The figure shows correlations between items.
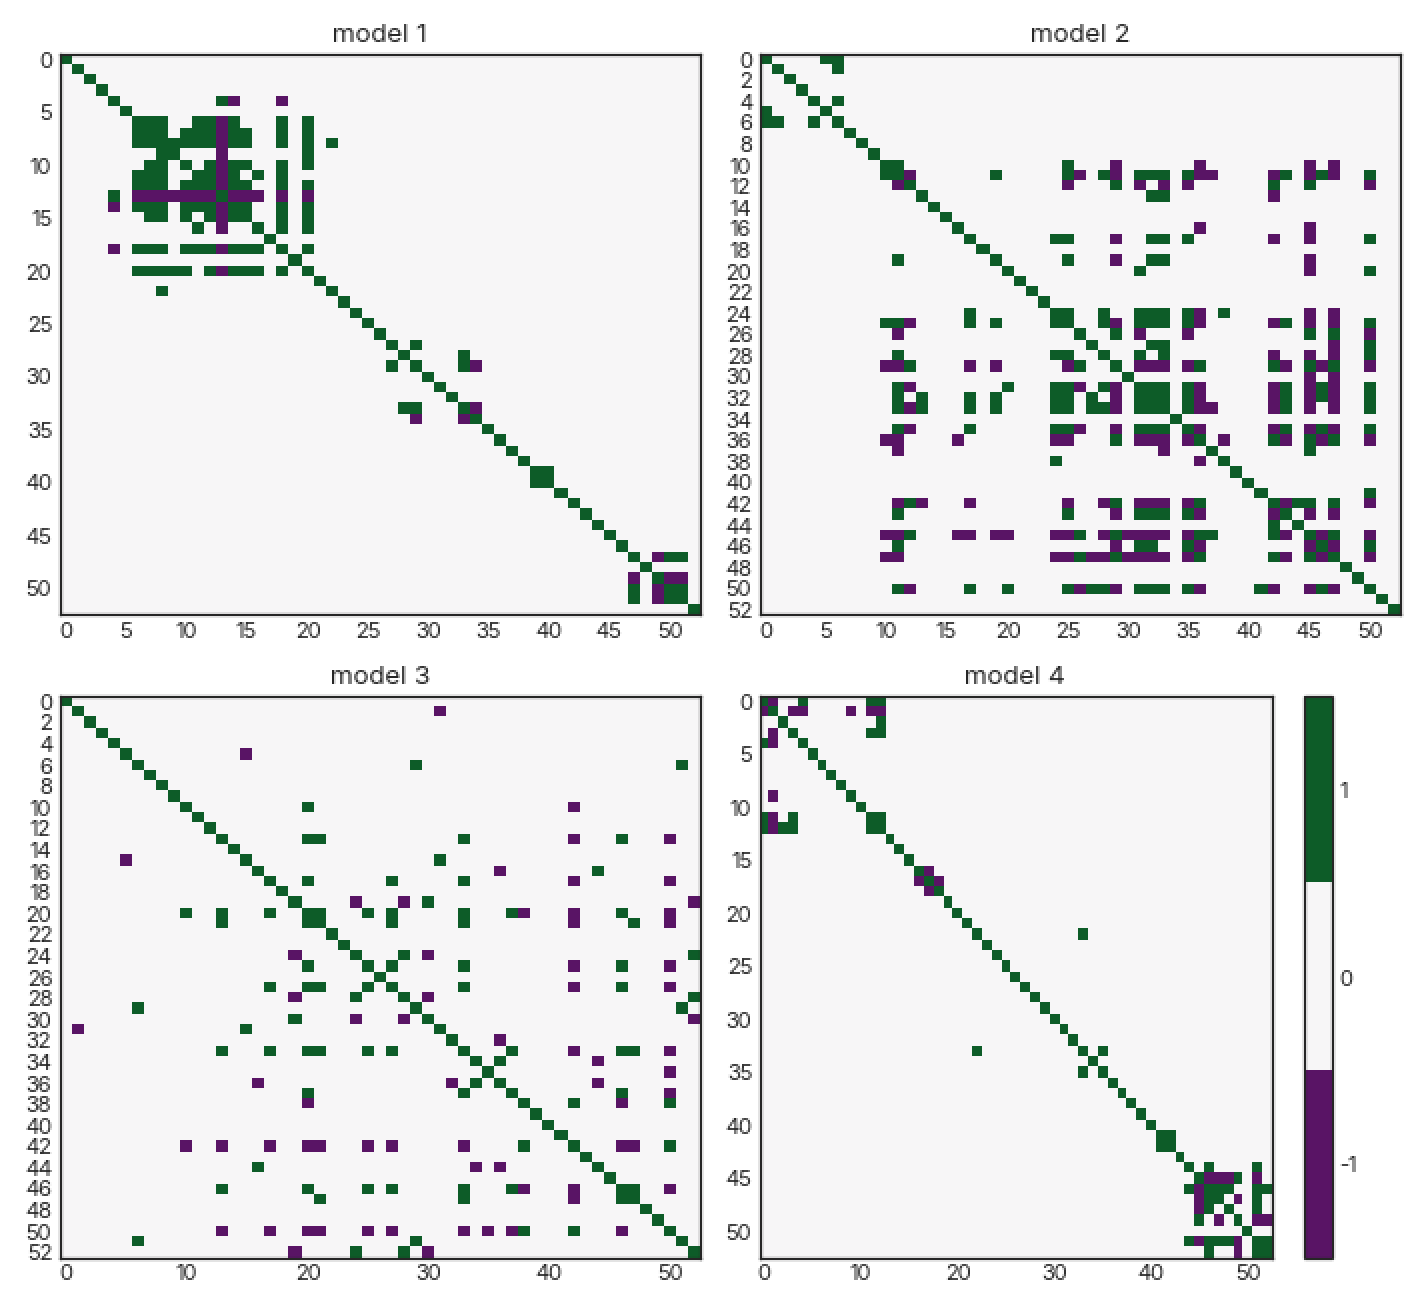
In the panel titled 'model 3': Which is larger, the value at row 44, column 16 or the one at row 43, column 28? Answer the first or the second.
the first
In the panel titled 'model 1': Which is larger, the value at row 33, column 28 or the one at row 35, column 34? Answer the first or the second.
the first
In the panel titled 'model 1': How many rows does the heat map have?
53
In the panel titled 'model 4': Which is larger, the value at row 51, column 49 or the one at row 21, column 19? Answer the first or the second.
the second
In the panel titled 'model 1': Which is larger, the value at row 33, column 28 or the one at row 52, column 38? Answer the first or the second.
the first
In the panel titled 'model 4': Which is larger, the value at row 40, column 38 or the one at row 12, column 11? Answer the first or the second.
the second
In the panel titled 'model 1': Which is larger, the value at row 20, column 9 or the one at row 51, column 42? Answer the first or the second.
the first
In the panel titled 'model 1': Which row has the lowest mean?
13
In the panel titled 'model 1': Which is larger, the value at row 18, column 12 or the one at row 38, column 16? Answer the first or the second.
the first
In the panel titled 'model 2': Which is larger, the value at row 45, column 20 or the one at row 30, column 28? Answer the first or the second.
the second
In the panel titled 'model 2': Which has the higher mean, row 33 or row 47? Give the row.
33
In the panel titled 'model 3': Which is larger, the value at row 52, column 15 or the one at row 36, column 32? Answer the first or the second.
the first
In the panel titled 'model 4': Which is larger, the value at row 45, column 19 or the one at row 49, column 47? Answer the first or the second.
the first
